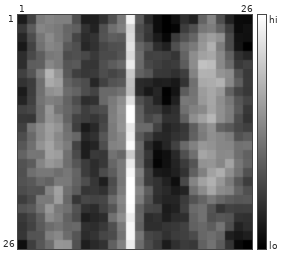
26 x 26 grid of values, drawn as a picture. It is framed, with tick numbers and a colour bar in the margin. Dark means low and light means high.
Grain: streaks running down. Stripes: upright, repeating 3 times. Odd lines: column 13.
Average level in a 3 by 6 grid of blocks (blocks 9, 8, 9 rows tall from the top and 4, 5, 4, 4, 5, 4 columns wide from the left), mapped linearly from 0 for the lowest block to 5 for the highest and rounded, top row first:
224031 / 325033 / 224122
